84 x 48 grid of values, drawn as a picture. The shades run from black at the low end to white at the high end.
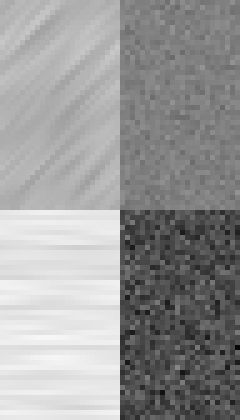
The table splits into 2 rows of 2 panels. Panel 1,1: high, slanting up to the right, faint in contrast. Panel 1,2: middling, fine-grained, faint in contrast. Panel 2,1: very high, streaked across, faint in contrast. Panel 2,2: low, fine-grained.
